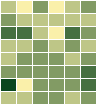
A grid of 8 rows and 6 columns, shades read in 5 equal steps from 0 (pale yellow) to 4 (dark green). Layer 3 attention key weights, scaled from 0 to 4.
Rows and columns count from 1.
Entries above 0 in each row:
4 6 5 6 6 6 5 6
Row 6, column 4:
2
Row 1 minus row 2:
-1 -1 1 -1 0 1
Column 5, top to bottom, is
1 1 3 2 1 2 2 1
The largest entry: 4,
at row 7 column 1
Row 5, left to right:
1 2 2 2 1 2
